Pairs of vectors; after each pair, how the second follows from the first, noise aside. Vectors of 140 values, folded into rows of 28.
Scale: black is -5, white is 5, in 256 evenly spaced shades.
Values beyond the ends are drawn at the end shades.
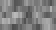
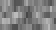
copied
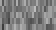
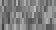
copied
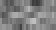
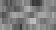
copied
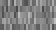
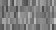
copied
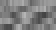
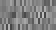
sign-scrambled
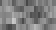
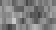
copied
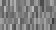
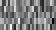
scaled up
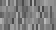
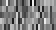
scaled up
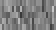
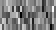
scaled up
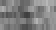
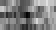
scaled up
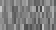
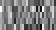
scaled up
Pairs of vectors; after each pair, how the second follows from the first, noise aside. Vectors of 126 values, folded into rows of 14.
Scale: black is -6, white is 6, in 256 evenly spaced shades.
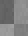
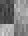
scaled up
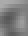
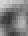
scaled up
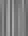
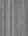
shrunk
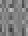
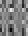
scaled up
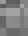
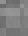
shrunk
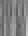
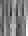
scaled up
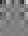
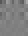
shrunk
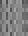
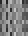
scaled up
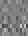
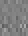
shrunk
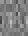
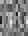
scaled up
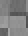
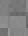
shrunk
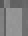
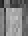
scaled up
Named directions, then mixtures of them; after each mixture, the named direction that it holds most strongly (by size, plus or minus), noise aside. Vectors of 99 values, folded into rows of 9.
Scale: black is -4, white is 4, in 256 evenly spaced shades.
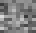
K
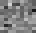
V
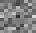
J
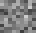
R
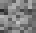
R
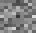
J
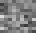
K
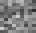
V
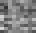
K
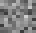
R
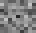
R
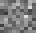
R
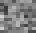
K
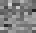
V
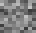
R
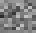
J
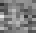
K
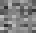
V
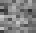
K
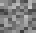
R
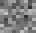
R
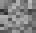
R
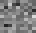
V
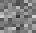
J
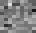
V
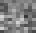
K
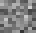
R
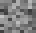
R
